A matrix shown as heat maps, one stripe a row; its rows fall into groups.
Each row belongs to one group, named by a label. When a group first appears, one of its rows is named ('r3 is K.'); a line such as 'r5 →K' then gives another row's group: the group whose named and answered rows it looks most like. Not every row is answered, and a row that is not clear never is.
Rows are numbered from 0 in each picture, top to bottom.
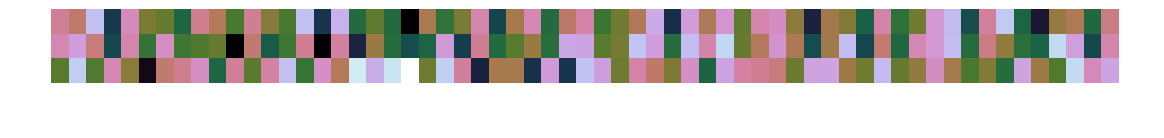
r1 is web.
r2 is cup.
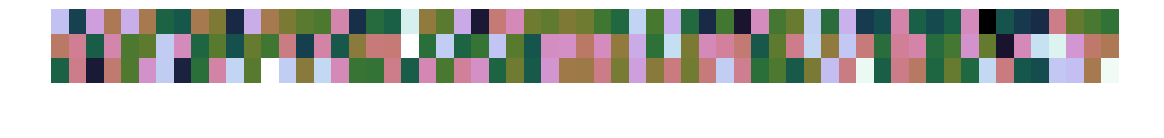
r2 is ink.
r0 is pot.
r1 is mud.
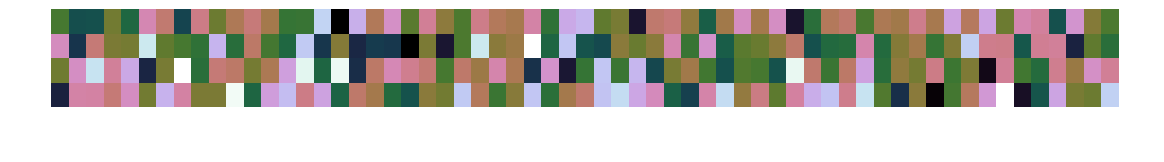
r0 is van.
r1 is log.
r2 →pot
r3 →ink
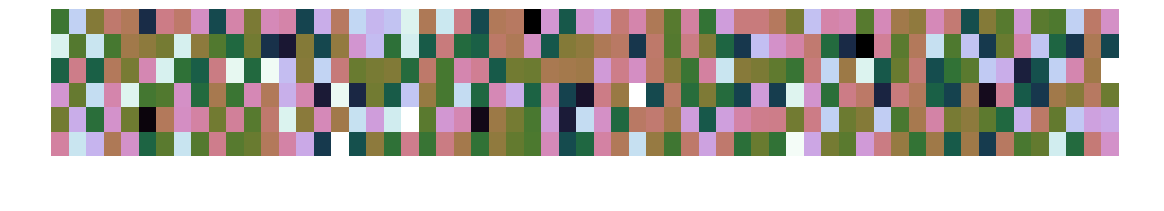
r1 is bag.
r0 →cup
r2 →ink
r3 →pot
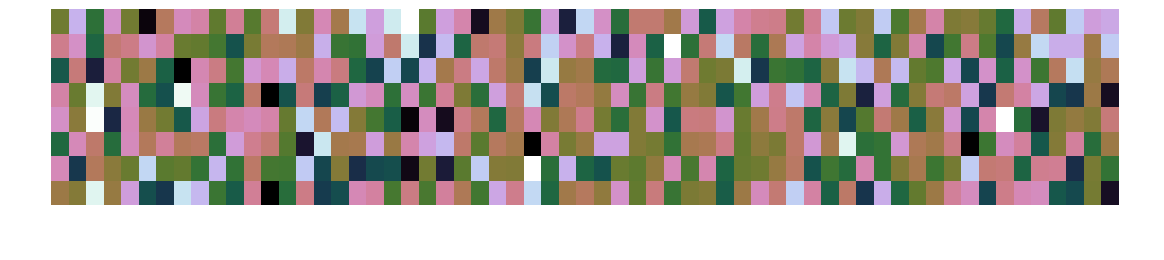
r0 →cup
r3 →bag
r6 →log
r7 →bag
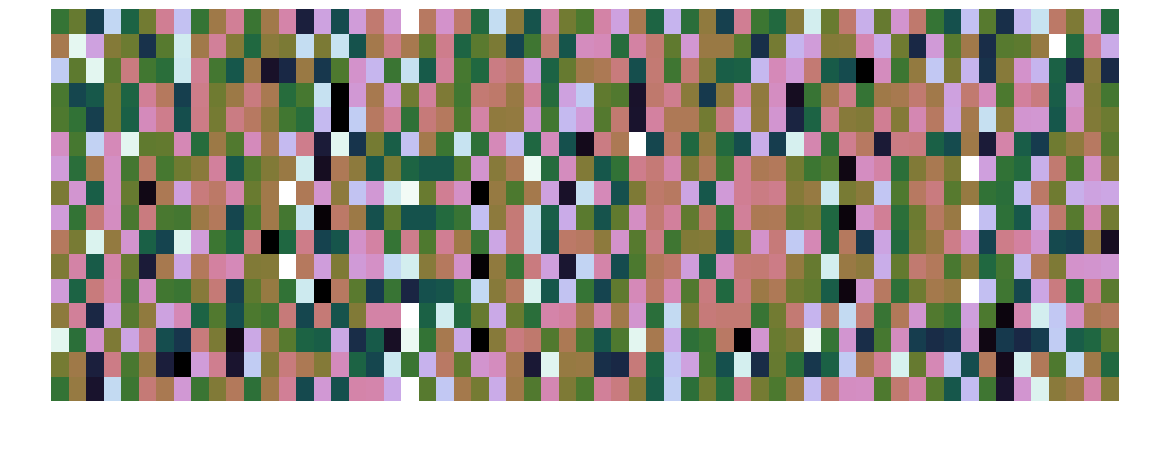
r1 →pot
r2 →bag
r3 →van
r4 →van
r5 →pot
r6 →log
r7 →cup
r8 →log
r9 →bag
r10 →cup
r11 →log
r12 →mud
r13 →pot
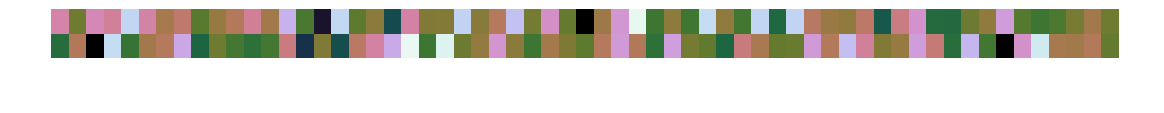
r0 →pot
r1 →mud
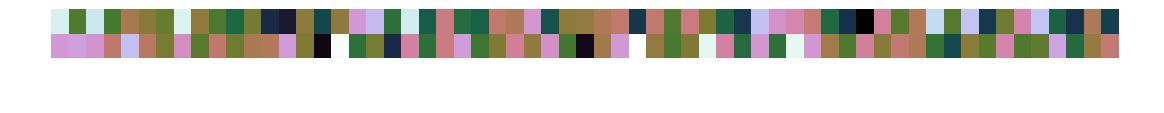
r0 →bag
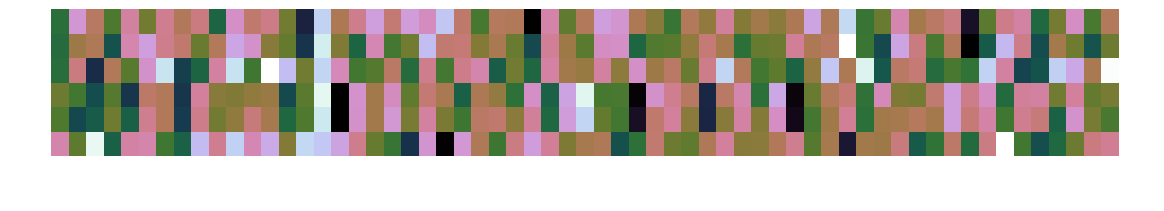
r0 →cup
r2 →ink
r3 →van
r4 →van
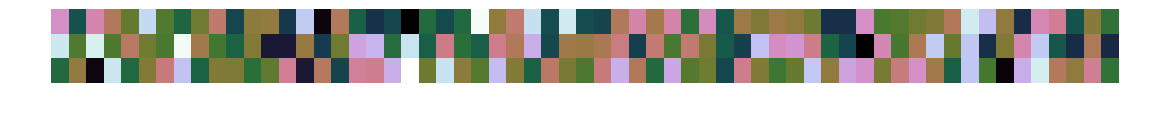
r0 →log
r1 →bag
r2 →mud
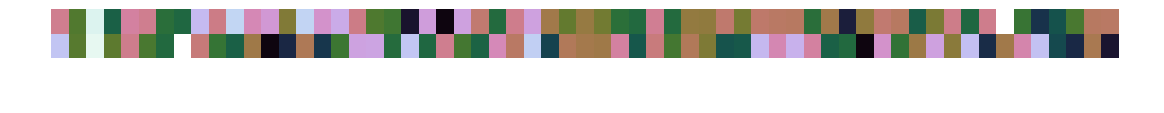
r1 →bag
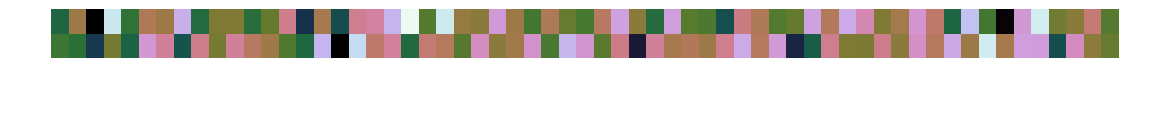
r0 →mud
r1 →van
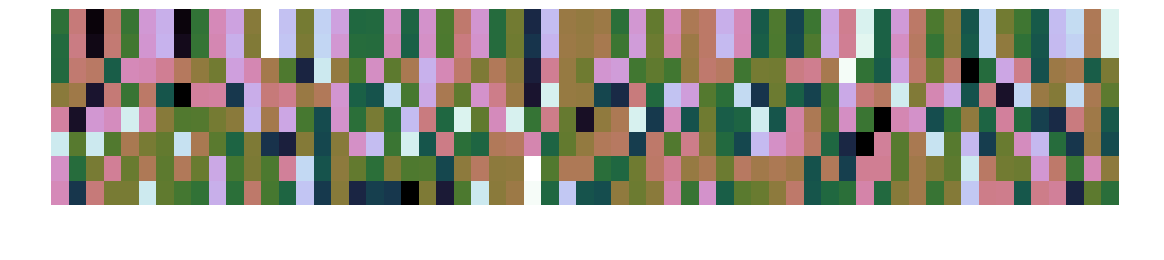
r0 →ink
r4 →pot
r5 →bag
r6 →log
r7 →log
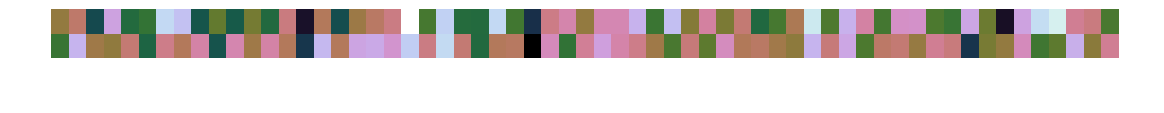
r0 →mud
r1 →cup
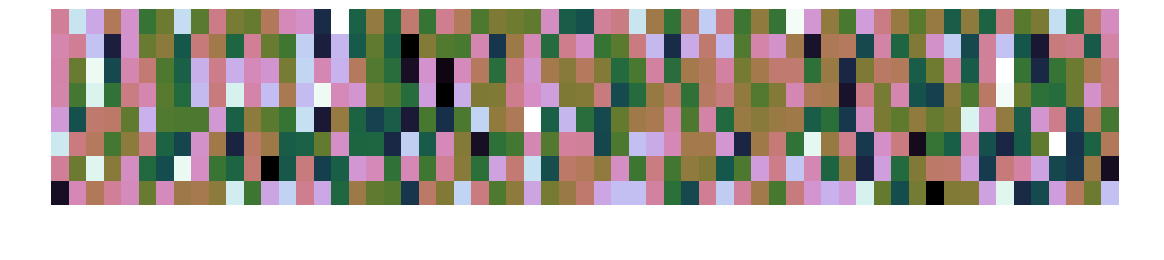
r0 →pot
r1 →web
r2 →web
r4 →log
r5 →pot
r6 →bag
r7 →ink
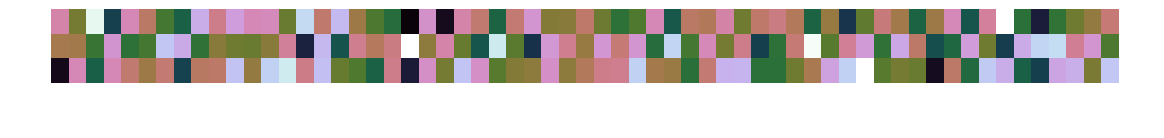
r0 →web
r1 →mud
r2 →ink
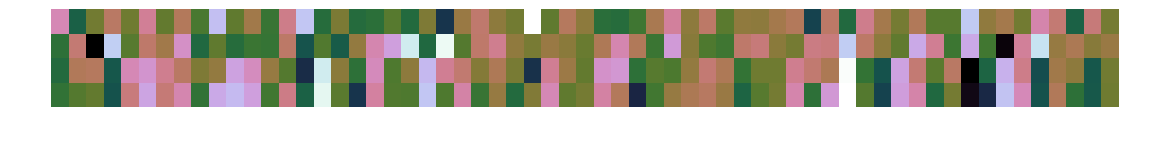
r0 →log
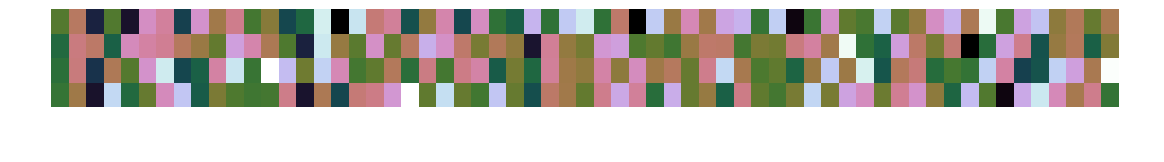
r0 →van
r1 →cup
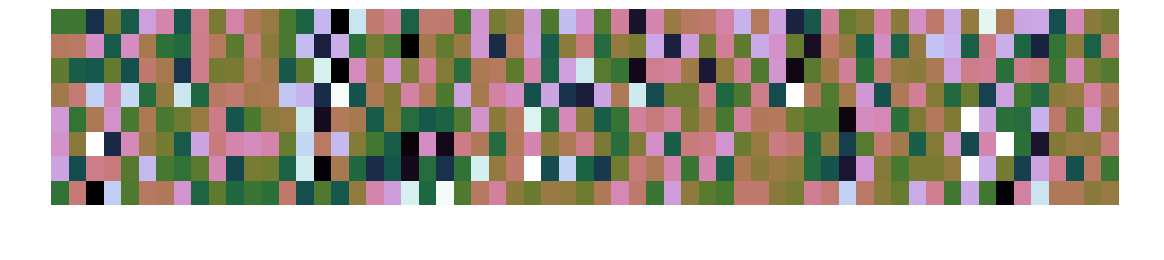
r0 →van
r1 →web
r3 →pot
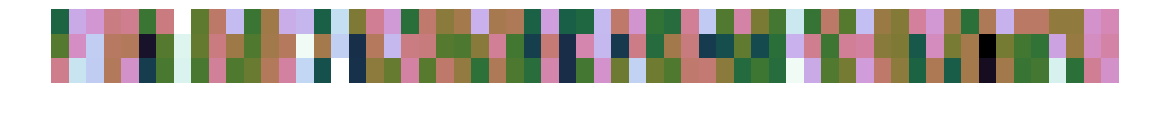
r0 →pot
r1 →pot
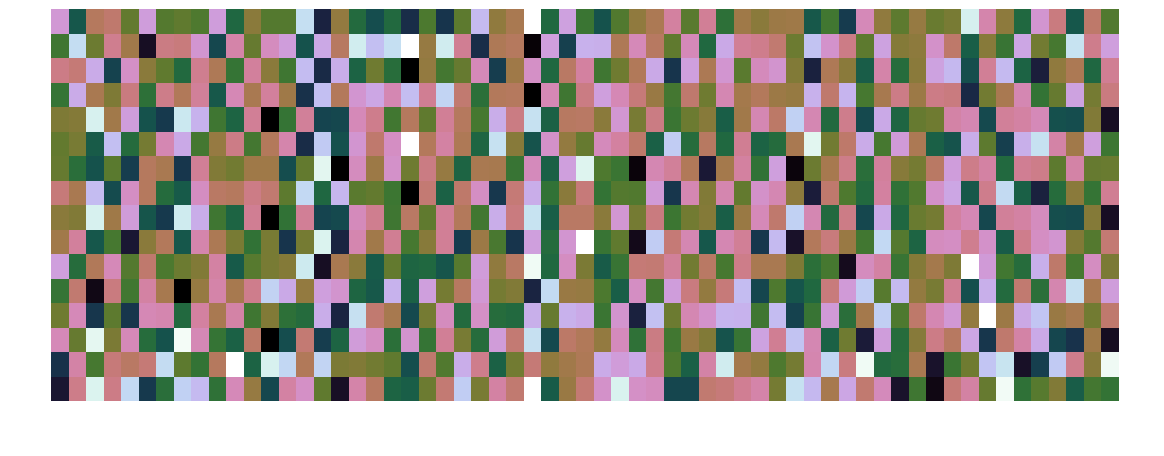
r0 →log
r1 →cup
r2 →web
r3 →cup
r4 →bag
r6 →van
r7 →web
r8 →bag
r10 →log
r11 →ink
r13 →bag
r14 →ink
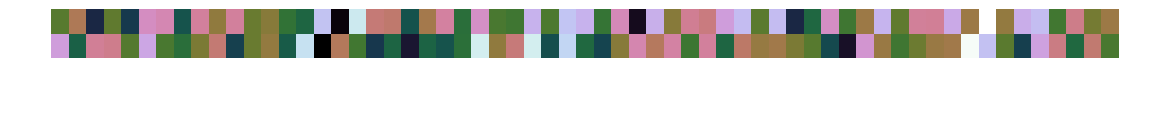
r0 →van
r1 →log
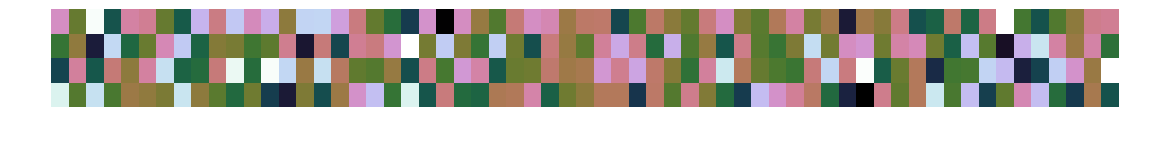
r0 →web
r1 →mud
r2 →ink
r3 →bag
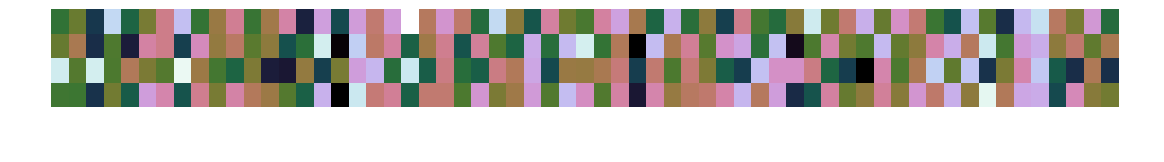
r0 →mud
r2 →bag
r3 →van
